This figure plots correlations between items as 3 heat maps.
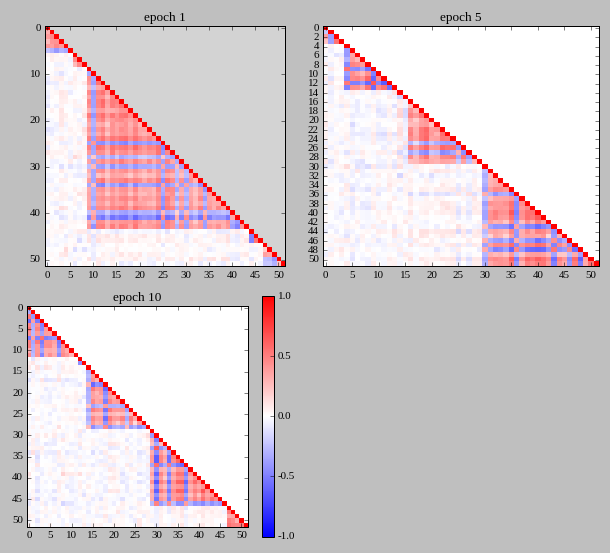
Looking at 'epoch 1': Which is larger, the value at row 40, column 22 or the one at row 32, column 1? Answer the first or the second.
the second
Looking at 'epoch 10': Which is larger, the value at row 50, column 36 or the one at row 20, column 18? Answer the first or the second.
the first
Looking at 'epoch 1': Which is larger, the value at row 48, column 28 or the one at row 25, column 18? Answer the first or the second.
the first
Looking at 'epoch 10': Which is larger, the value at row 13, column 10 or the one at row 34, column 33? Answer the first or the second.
the first
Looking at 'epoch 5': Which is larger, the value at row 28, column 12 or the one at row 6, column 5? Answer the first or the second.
the second
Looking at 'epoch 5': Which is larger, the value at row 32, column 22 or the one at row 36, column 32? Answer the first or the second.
the first
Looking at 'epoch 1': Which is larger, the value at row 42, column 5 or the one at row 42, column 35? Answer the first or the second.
the second
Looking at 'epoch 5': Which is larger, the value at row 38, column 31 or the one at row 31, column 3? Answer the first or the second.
the first
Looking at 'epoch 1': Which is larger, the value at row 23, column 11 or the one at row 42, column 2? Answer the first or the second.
the first
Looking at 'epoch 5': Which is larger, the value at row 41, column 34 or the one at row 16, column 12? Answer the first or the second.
the first
